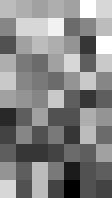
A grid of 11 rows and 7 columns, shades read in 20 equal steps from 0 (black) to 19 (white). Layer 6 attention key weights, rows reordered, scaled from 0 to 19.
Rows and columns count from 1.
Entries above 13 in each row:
3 4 2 2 2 1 0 1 0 1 2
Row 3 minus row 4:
-7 3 6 1 -5 -3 4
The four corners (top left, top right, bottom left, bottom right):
14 16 16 5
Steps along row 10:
down up down down up up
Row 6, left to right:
12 11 10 15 7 4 7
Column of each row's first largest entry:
6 4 7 5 1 4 6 6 7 3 1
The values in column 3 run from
4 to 16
